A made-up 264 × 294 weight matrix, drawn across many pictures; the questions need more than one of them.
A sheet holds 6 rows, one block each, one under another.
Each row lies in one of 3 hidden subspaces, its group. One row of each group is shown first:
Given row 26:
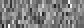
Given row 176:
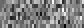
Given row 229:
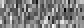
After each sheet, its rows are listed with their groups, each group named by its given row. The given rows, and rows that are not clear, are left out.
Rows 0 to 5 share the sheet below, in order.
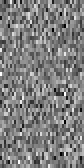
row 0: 26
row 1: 176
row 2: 26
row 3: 26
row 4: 26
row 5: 26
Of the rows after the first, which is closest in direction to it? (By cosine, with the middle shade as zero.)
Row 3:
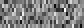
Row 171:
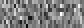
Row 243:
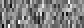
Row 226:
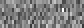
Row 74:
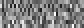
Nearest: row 171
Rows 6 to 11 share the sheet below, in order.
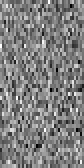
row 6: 26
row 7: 26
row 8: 229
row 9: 229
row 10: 176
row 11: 176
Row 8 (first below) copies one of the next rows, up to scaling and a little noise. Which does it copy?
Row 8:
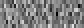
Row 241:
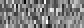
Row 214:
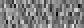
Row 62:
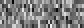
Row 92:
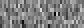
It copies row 214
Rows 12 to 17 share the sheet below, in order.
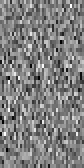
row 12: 26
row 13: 26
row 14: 26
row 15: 229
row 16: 176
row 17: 229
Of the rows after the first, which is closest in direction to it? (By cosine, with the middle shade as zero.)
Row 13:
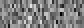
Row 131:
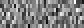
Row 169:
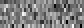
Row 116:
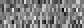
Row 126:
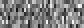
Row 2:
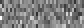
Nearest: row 2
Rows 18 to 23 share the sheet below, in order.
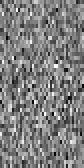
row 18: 229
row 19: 229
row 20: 229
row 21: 229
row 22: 176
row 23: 229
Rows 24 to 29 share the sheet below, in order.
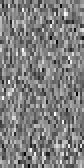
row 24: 229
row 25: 229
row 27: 176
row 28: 176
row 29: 26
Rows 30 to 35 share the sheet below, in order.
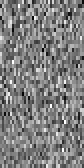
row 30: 229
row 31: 176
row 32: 176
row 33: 229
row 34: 26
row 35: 176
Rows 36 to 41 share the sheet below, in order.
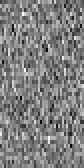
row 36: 26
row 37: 229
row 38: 229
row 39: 229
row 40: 229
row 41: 26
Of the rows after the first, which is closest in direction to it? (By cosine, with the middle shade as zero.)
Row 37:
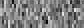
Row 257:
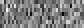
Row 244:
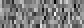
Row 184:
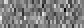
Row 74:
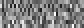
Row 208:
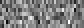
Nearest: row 74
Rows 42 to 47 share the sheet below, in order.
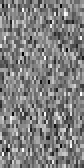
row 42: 229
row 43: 26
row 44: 229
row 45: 229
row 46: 176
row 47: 229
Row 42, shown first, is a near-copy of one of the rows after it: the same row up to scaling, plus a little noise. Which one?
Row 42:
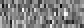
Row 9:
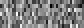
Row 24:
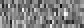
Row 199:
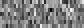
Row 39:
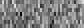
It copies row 24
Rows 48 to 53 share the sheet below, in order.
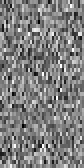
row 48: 26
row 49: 229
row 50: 229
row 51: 229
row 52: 26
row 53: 176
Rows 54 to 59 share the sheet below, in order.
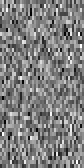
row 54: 229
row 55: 26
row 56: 26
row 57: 176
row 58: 229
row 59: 229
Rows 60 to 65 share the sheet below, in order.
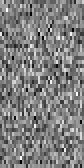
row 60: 229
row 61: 26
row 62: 229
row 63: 176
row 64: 26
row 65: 26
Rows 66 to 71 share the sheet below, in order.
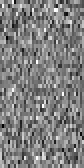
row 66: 229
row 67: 229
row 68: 176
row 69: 176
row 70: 176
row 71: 26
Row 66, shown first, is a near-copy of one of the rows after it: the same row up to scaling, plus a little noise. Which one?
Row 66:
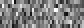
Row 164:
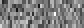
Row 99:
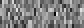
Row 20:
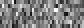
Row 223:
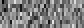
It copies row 20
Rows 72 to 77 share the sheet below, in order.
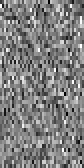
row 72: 26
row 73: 26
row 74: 229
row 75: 26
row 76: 26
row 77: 176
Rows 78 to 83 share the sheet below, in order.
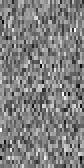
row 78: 229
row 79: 229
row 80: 229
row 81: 176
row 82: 26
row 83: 26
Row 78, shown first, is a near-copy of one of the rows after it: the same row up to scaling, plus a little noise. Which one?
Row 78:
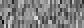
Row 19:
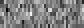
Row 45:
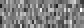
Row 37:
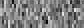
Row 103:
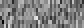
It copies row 103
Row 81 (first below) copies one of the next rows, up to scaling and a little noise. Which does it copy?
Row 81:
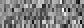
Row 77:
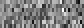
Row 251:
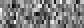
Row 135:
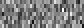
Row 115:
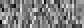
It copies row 77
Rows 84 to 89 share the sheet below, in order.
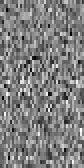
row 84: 229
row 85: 229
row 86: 229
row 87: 229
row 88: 26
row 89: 229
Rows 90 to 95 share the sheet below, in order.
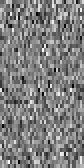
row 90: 176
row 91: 176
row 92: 229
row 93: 26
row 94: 176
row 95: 26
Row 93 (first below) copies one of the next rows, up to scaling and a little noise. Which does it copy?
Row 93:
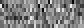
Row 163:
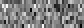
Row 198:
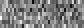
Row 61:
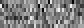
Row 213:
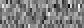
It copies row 61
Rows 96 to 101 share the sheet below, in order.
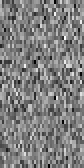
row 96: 176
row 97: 26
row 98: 26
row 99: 229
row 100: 176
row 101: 229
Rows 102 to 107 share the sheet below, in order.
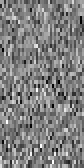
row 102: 26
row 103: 229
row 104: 176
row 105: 176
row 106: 229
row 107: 229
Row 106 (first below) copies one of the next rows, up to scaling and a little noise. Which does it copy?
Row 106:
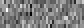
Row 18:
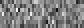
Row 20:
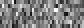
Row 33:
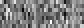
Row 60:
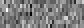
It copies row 60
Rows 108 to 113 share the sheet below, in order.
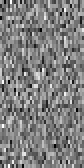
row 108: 26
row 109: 229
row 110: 26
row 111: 229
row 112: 176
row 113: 26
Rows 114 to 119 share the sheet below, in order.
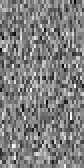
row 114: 229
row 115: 176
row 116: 176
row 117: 229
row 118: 229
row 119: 176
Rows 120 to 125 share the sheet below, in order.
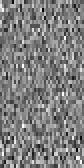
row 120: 176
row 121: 26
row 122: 229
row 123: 176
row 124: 26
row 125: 176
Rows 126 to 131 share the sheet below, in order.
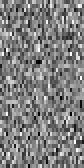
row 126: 229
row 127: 26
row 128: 176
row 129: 26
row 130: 26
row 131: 229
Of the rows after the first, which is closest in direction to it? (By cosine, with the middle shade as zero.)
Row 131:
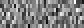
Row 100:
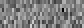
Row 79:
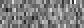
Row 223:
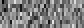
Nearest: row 79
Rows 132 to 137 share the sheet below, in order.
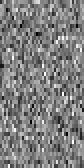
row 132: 229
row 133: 176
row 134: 176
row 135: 176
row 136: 26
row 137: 26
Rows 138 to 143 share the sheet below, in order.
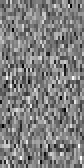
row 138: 26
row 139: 176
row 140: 229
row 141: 26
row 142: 176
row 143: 26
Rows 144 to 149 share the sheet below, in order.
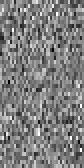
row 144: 229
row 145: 176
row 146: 26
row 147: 176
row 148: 26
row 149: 26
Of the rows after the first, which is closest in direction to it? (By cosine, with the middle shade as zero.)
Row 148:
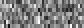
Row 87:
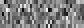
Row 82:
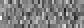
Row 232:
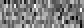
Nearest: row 232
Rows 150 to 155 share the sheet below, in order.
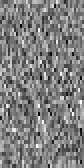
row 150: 229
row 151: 229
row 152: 176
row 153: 26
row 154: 26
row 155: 176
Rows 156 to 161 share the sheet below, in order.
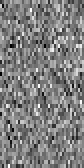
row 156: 26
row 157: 176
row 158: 26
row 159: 26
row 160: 229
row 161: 26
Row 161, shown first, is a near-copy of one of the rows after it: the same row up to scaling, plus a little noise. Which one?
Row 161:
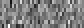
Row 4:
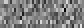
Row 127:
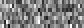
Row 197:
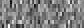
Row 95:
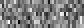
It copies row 197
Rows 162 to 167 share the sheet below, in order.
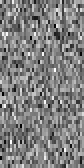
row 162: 229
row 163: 26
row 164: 229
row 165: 176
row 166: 229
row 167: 26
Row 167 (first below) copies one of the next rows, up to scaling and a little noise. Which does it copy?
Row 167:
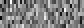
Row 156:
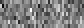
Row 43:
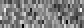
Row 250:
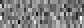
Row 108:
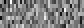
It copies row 108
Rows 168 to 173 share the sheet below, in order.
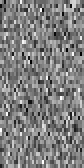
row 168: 229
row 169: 26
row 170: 229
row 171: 26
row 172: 26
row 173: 176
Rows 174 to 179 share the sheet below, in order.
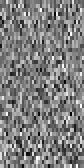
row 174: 229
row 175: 26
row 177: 176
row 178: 26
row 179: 26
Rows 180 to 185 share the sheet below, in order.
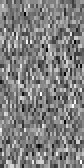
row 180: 229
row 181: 229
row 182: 176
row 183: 229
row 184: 26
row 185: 176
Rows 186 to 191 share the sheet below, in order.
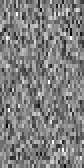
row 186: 229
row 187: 229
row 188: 229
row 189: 26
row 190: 229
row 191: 176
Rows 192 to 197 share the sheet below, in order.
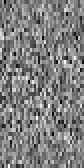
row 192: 26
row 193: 176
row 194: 229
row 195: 176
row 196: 176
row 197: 26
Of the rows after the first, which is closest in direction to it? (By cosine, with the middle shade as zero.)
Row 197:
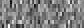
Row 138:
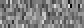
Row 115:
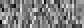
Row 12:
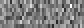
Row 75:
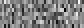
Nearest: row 12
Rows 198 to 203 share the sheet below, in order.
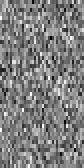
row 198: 26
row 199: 229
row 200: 176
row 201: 26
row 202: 26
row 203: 26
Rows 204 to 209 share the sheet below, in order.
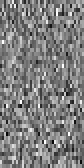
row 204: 229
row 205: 176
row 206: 176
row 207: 26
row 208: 26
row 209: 176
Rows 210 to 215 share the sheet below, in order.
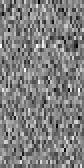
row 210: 176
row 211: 26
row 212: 229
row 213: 26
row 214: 229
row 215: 26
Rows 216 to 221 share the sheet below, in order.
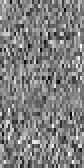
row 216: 26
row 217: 26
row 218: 176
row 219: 26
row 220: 229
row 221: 229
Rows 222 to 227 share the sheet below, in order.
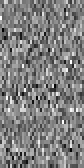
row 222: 26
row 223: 229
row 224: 229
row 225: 229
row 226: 176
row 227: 229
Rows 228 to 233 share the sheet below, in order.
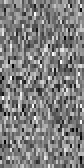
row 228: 26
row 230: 229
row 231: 176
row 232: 26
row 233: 26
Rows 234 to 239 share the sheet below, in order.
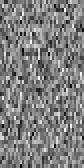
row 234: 26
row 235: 229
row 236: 26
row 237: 176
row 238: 176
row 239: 229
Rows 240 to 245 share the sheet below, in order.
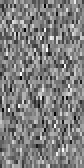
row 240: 229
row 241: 229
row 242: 26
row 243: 26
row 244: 176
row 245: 176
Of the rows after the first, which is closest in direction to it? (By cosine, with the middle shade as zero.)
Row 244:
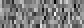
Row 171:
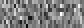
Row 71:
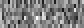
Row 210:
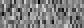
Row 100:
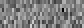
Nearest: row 100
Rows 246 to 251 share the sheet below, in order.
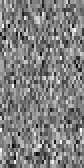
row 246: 26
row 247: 229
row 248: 176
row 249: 229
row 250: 26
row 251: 176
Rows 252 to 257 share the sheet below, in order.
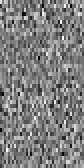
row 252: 26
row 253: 176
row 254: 229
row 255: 176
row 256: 26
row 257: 229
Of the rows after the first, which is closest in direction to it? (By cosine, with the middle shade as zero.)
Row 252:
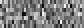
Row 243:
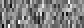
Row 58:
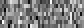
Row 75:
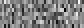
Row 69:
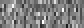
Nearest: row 75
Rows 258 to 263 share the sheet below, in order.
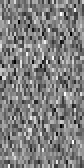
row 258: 26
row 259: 26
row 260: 176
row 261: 229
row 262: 26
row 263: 26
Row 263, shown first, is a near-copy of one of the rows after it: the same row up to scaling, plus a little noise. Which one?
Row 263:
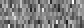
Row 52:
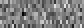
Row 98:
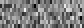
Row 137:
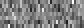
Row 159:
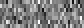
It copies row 137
